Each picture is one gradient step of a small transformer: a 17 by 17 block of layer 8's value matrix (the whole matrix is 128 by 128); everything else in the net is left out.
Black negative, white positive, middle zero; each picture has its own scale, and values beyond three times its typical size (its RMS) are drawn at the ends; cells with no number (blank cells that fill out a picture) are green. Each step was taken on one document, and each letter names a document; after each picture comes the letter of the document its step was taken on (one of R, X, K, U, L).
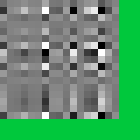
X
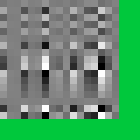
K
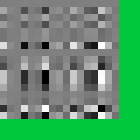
K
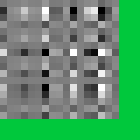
X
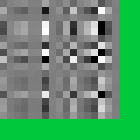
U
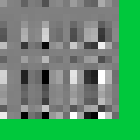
K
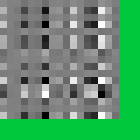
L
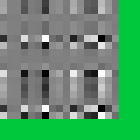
K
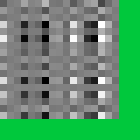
L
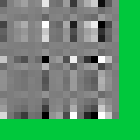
U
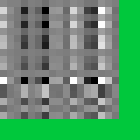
L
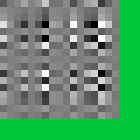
L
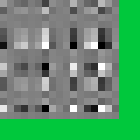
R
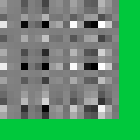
L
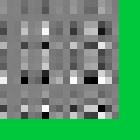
K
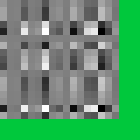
K
